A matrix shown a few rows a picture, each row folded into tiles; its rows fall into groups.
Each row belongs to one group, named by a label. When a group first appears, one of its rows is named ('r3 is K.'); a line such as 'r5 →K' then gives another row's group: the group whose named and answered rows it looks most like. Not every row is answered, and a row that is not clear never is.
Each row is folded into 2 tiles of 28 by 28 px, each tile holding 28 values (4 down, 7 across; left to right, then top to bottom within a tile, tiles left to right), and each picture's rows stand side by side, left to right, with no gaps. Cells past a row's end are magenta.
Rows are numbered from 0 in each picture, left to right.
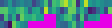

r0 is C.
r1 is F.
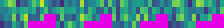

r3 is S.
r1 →C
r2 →S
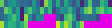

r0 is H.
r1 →H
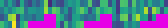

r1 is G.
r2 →S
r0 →H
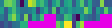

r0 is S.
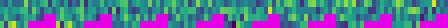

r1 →C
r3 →F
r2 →S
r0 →C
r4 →C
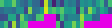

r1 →C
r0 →H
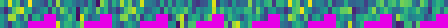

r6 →C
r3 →H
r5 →F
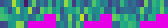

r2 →G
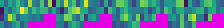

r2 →S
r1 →F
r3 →S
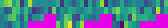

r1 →H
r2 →C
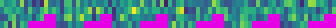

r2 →F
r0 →H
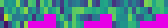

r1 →G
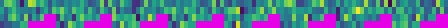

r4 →C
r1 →C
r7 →H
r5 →S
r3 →C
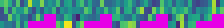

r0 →F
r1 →H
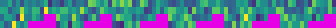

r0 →C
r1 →G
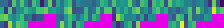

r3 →H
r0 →G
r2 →F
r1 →H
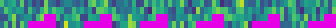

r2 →G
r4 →G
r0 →H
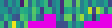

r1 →S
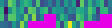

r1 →C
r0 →S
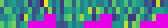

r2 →H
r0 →H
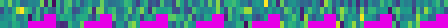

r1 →S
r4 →F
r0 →F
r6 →C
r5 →H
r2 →G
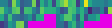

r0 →G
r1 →F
